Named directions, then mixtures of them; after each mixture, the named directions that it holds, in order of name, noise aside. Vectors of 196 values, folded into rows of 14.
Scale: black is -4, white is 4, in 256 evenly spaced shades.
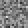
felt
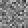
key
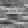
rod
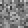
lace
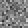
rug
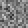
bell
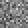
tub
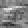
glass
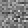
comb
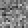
felt, glass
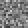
felt, tub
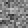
bell, rod, tub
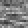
rod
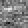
comb, glass, rod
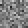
key, lace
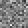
key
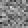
key, rod, rug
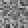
felt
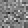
comb, felt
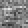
glass, rug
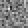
lace, rod, rug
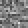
felt, lace, rod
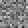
bell, felt, key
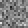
key, rug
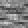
rod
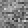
comb, glass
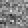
rod, tub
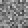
comb, key, lace
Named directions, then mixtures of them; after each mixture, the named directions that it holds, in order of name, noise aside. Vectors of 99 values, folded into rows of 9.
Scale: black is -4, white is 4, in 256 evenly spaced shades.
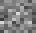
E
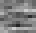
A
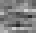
A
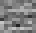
A, E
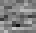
A, E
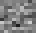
A, E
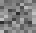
E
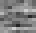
A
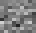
A, E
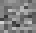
A, E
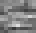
A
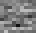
A, E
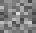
E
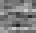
A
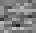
A, E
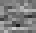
A, E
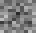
E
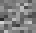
A, E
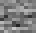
A, E
